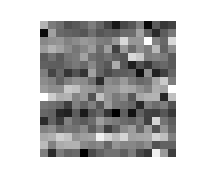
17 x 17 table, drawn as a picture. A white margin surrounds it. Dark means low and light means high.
The values follow a bell shape. No row or column stands out. The top left is the smoothest part. Stripes running across repeat 3 times from top to bottom. No overall slope runs across the table.
